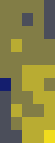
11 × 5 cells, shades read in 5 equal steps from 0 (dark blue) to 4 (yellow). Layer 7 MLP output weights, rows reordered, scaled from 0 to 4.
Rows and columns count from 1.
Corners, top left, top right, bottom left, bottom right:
2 1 1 4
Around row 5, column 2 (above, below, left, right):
3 2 2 2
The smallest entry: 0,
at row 7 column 1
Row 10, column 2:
2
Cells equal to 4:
1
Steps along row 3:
same same same down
